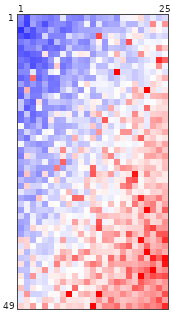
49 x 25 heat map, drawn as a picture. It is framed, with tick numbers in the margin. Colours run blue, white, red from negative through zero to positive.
Average level on the scale: 50%. Odd rows or columns: none. Ninth with the highest average: bottom right. Slope: up to the bottom right.
